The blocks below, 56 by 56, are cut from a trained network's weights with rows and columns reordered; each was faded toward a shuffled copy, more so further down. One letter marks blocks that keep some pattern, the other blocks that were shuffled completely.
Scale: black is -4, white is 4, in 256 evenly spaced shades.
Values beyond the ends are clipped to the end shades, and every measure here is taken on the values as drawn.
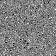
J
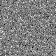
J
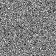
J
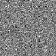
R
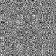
R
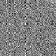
R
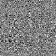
R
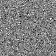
J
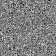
J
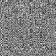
R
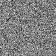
J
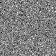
J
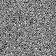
J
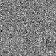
R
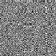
R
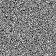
J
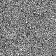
J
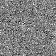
J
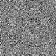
R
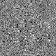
R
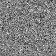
J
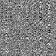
R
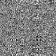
R
